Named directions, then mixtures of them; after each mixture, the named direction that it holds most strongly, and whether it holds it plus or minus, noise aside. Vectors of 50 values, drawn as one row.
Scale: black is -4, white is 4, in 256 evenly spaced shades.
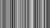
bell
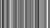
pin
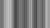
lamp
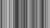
lamp, plus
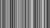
bell, plus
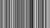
bell, minus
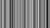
pin, minus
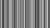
pin, plus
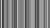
pin, plus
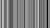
pin, minus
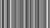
pin, plus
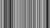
lamp, minus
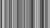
bell, minus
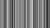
bell, plus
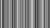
bell, plus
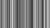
bell, minus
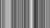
lamp, plus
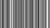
pin, plus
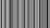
pin, minus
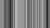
lamp, minus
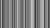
bell, plus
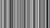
pin, minus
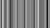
pin, minus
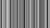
pin, minus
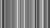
pin, plus
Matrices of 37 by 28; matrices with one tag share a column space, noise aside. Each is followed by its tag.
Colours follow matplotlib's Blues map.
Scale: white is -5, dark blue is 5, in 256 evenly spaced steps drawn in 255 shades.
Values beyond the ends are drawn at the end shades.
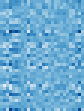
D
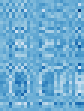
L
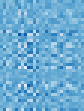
D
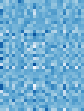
D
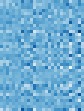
D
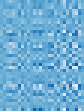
D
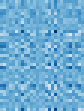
D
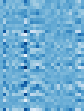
D
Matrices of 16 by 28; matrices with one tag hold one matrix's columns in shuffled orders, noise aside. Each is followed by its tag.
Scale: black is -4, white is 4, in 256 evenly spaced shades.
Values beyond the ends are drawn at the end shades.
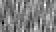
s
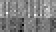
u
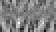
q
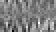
q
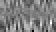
q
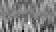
q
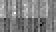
u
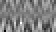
q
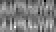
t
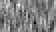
s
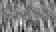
q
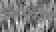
q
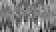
q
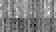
u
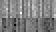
u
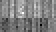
u
